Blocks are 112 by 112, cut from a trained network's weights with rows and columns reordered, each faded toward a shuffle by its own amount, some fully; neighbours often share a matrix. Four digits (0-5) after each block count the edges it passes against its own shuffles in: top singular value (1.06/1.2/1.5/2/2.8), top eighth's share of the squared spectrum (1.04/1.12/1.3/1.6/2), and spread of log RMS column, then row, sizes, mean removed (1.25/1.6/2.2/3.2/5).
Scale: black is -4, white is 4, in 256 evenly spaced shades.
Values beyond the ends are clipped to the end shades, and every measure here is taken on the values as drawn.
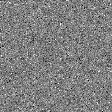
2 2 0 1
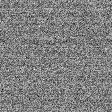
2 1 0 0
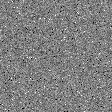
0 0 0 0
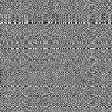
5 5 1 4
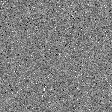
1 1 0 0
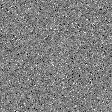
0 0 0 0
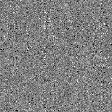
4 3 2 1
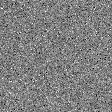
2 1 0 0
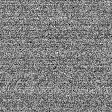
3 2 0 1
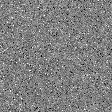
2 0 0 0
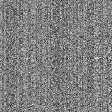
4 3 1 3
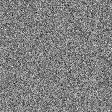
0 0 0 0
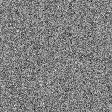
0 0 0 0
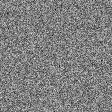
0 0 0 0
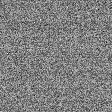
1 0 0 0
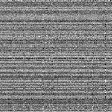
5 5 2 4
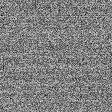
2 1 0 0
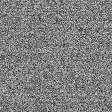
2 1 0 0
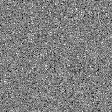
3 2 0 1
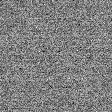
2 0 0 0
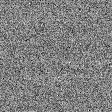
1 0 0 0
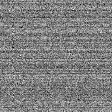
4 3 1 2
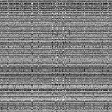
5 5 2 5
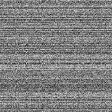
5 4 1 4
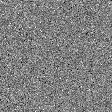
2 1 0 0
